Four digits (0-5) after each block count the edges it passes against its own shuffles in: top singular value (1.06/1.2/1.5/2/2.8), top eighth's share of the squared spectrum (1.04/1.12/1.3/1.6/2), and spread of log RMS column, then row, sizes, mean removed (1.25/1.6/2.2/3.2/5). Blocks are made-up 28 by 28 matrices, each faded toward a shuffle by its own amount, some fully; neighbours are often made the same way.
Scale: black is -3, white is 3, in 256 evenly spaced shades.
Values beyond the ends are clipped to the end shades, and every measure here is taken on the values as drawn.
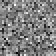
0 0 0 0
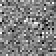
0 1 0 1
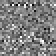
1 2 0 2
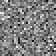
0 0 0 0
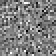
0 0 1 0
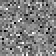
0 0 0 0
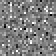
0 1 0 0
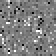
1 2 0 0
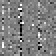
2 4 3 0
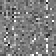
2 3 2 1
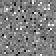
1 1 0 0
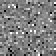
0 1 1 0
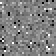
0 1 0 0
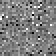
1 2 1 1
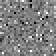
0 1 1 0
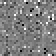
0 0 0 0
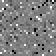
0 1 0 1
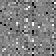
3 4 2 0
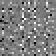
3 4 2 1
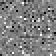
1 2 0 0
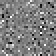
3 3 2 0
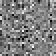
3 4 2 1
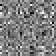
3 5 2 2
